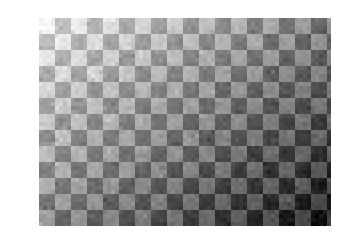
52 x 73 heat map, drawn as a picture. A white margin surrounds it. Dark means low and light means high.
The field is checkered. The histogram is bell-shaped. There is an overall slope up to the top left. The ninth with the highest average is the top left.
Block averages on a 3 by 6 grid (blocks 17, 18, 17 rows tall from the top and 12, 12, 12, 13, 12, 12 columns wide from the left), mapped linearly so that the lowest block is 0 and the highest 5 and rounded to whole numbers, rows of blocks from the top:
544332
433221
322110
